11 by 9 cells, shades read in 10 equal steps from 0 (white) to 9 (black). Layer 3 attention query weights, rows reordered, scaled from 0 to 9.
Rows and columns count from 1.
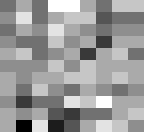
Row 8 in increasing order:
2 3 3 4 4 4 5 5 5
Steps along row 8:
up down up up down up up down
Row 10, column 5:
7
